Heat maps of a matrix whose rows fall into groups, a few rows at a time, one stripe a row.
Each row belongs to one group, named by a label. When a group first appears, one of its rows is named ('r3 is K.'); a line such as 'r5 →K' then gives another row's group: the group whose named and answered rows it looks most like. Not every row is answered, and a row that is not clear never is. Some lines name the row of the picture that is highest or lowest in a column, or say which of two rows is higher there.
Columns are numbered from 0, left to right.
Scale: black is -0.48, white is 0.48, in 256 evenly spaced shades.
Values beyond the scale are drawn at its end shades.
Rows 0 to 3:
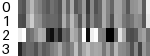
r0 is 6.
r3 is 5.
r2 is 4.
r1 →6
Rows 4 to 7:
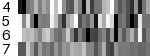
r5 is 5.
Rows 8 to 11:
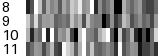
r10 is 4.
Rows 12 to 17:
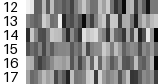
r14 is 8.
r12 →4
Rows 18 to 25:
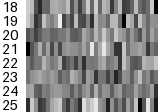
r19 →4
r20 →5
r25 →8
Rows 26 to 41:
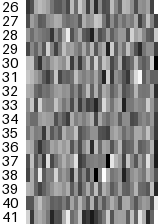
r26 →6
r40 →6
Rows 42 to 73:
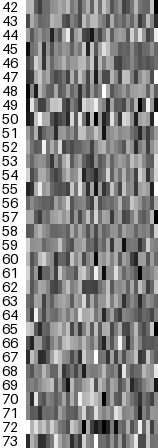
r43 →8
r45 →5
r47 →6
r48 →5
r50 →6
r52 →4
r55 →6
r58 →6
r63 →5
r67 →8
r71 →5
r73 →8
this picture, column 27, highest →73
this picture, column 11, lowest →73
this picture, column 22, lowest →72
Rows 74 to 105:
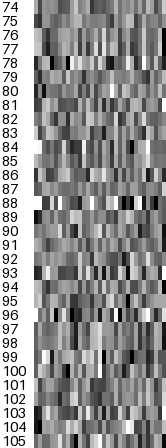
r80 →5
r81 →6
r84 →4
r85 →4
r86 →8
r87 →6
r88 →4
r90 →8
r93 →6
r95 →4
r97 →8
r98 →8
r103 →6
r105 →8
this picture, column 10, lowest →105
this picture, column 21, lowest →96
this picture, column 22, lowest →88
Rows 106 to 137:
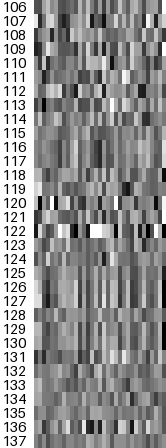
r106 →6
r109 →6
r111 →5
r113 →5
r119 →4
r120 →4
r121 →6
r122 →8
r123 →4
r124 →5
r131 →5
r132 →8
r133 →4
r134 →4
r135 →8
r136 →4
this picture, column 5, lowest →120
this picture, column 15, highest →122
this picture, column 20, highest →120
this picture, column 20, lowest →122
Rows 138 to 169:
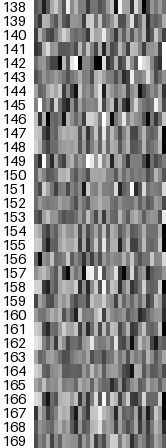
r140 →8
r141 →6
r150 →8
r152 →8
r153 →6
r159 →8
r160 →8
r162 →4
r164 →4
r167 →8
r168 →8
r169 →5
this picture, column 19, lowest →146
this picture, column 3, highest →141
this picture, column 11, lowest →142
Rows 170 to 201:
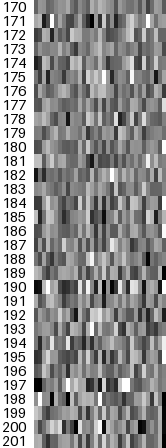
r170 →8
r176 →8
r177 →6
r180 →6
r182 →5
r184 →6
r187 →5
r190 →6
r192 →8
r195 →6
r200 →8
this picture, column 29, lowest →198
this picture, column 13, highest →190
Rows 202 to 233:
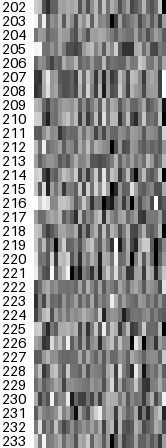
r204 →8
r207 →6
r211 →6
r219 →4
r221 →4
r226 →4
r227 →6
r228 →4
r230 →4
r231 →8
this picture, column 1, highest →205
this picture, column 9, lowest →221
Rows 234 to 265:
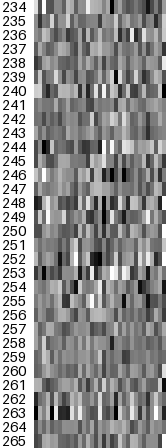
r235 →4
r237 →8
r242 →5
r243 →5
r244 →5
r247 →8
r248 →6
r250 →6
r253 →5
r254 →8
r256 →8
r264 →5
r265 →6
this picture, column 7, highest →249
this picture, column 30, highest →263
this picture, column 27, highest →236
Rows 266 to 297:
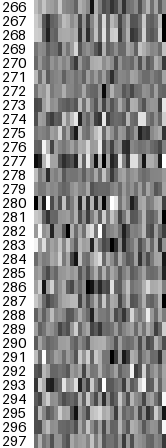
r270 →8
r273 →6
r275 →8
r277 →6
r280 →5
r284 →8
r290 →8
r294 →6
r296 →6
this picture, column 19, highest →280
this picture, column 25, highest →277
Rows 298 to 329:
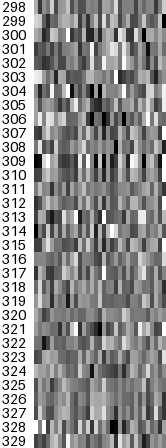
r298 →4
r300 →4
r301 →5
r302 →5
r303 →4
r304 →4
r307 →6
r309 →6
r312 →6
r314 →5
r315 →6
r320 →5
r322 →5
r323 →6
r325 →8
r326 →8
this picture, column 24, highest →309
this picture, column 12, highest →308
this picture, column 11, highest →309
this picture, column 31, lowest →309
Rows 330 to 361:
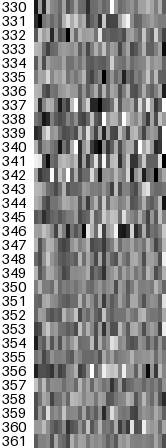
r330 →5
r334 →5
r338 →5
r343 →4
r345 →5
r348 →6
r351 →6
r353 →6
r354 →5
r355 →5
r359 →5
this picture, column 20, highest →346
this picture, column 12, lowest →346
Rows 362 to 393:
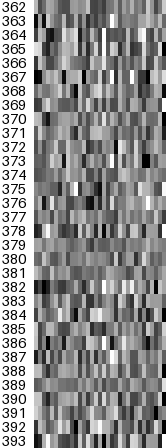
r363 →5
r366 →8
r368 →8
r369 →6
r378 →6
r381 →4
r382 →5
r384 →8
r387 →5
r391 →4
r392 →8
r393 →6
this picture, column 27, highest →364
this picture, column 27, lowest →373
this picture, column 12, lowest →367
